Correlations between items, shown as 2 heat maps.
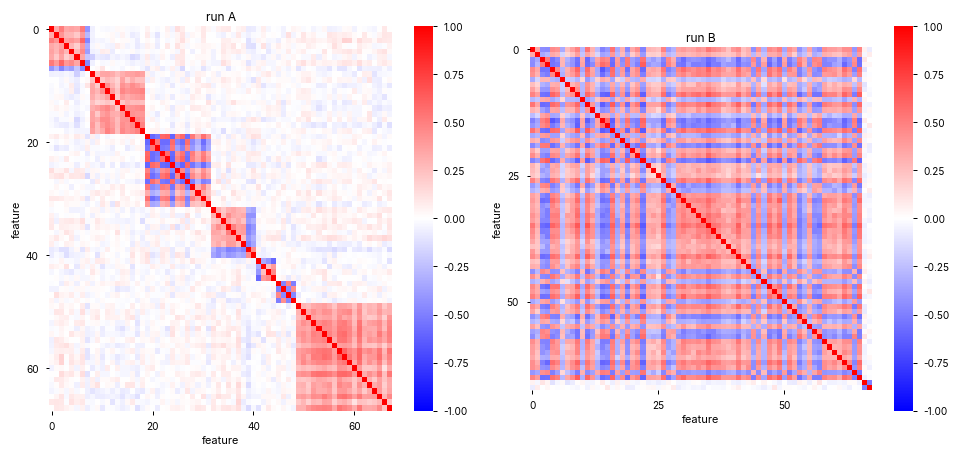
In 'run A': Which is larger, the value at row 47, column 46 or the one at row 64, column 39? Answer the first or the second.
the second
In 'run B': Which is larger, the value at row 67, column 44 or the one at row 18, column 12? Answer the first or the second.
the second
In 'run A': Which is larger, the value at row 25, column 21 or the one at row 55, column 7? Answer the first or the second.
the second
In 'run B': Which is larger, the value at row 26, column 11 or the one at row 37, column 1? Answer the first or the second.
the first
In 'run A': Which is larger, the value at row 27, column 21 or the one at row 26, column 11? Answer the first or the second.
the first
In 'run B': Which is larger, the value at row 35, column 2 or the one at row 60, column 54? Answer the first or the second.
the second
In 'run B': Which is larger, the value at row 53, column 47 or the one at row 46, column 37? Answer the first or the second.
the second
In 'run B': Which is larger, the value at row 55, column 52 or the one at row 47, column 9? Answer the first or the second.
the second
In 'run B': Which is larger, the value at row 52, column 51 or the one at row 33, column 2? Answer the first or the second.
the first
